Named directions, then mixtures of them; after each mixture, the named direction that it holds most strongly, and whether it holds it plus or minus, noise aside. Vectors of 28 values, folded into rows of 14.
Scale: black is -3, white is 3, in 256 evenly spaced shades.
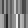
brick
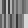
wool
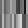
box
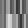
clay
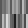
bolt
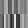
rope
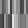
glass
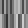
brick, plus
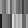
glass, plus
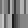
glass, minus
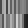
wool, minus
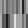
bolt, minus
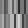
rope, minus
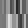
clay, plus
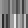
bolt, minus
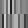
wool, minus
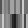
bolt, plus
